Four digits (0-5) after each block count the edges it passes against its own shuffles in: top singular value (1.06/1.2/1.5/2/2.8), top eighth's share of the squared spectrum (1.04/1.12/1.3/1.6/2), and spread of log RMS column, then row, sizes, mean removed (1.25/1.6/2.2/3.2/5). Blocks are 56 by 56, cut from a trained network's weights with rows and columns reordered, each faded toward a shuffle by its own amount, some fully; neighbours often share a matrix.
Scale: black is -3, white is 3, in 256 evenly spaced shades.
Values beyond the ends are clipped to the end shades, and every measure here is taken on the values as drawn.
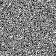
0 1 0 0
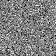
0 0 0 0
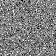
0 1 0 0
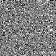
2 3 1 2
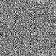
4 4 2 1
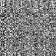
4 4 2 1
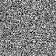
3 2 1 0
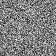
0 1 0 0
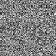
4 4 2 1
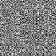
3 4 2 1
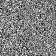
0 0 0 0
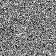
1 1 0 0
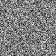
3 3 0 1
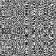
4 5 3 1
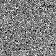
0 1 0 0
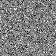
0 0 0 0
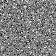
0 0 0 0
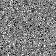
1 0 0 0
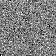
0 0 0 0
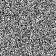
0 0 0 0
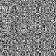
4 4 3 1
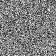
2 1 0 0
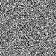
3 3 1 1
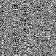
3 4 2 1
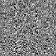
3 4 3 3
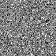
2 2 1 1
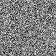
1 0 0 0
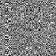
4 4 2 2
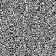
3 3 1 0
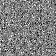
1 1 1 0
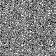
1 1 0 0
